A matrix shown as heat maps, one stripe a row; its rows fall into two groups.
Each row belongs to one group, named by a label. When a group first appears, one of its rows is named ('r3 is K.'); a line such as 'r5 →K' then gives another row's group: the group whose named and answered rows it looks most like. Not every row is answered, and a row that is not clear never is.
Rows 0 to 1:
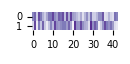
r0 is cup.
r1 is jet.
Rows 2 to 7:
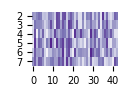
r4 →jet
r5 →cup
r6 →jet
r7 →cup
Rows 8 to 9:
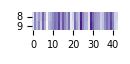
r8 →jet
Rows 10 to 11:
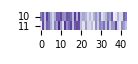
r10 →cup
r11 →cup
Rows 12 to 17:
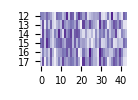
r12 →cup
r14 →cup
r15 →cup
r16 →jet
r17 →jet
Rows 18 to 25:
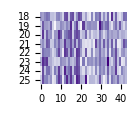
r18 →cup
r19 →jet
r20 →cup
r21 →cup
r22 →cup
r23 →jet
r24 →cup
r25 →cup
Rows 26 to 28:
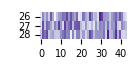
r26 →jet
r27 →cup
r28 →jet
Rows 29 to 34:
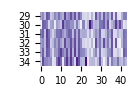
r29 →cup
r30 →jet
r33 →cup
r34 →cup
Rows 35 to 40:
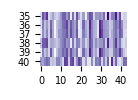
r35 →jet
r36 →jet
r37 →jet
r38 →jet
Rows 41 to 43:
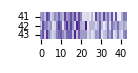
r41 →cup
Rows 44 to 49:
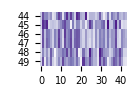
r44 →cup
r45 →jet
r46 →cup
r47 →cup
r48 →jet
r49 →jet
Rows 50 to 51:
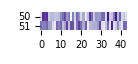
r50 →jet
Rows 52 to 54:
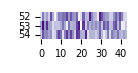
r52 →jet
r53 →jet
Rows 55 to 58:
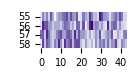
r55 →jet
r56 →jet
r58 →cup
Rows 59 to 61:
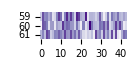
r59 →cup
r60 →jet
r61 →cup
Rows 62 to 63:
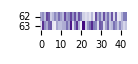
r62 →cup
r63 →jet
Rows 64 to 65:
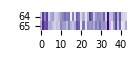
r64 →jet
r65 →jet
